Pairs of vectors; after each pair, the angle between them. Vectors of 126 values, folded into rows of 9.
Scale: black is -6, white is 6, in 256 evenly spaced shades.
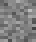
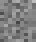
orthogonal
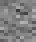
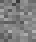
orthogonal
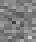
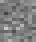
partly opposed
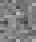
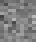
orthogonal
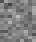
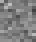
nearly opposite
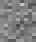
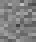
nearly parallel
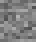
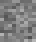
partly aligned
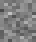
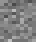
partly opposed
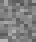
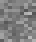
partly opposed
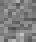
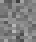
partly opposed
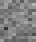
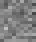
nearly opposite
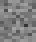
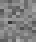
orthogonal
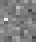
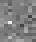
orthogonal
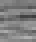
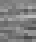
nearly opposite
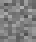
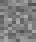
orthogonal
